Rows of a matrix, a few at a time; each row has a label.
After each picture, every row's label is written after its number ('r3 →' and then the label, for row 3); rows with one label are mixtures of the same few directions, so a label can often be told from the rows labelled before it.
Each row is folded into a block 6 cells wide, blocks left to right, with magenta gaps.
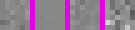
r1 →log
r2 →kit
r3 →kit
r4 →log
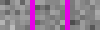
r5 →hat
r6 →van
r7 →log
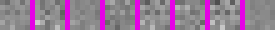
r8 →hat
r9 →log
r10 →log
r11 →hat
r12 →hat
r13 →van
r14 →hat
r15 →log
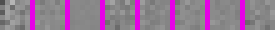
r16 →kit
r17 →hat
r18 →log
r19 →hat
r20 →kit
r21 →kit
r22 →log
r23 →log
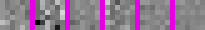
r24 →log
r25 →log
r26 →log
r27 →kit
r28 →van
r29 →hat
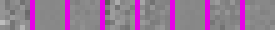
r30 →log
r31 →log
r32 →hat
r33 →kit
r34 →kit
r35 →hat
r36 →hat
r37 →van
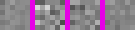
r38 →kit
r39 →van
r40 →van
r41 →hat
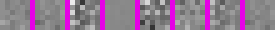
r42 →log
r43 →log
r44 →kit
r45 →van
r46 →hat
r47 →hat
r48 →kit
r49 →log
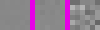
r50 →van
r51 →hat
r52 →van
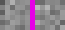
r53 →kit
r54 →van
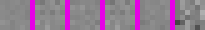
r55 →log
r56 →hat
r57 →van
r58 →hat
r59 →log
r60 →log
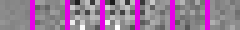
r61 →log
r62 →van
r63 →hat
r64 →hat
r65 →kit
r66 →hat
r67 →log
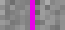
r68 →kit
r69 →kit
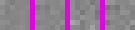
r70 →kit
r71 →van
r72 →log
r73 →van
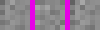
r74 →kit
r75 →van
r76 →kit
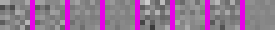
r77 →van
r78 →van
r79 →hat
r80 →hat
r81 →hat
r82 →hat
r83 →hat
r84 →hat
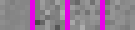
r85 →kit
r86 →log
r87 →hat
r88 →kit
